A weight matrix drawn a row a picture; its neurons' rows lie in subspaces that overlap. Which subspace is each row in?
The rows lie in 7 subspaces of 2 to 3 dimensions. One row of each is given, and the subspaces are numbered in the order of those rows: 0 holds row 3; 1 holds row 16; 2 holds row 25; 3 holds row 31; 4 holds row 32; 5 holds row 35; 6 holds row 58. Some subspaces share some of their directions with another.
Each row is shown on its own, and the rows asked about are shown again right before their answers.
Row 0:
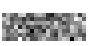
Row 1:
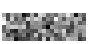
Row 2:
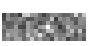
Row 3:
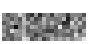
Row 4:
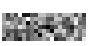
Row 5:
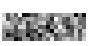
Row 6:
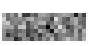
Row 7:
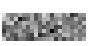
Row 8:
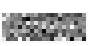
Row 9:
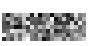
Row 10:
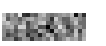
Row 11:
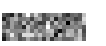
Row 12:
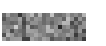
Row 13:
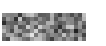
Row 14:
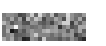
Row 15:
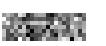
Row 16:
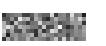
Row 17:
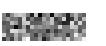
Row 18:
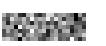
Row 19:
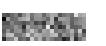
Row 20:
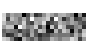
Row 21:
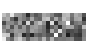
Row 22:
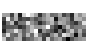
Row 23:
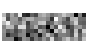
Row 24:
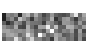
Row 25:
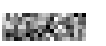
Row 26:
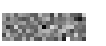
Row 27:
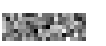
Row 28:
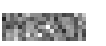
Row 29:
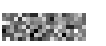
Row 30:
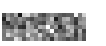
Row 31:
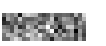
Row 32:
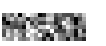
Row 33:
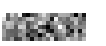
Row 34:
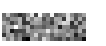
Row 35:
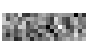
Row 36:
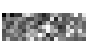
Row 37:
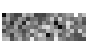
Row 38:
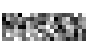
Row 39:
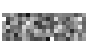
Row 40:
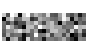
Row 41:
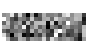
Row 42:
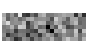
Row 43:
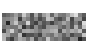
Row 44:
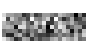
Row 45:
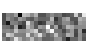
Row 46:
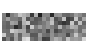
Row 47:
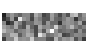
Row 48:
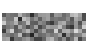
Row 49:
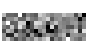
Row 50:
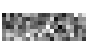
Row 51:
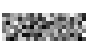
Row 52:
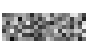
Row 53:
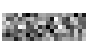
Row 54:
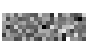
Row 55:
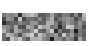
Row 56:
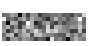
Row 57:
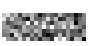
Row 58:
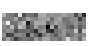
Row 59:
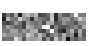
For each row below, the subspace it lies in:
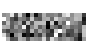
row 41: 5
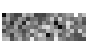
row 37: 5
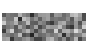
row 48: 3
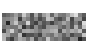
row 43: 3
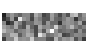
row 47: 1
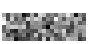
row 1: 0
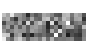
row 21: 5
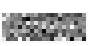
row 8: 4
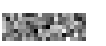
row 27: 1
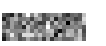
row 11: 5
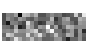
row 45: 6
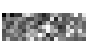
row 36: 5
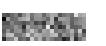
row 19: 4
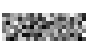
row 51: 3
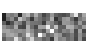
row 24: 1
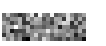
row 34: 0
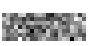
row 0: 4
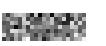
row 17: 0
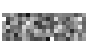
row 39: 6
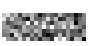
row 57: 4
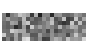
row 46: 0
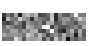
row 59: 1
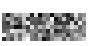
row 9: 0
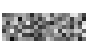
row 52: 3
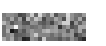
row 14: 0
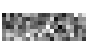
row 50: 2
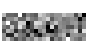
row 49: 6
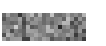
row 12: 0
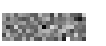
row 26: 1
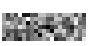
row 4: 4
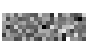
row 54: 1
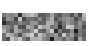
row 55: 3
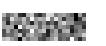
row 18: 4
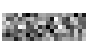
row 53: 0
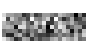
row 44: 4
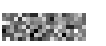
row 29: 3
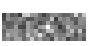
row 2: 5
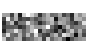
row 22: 1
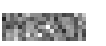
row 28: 3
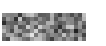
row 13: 3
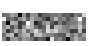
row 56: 6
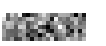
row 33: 5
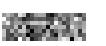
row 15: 4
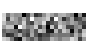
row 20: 4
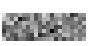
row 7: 1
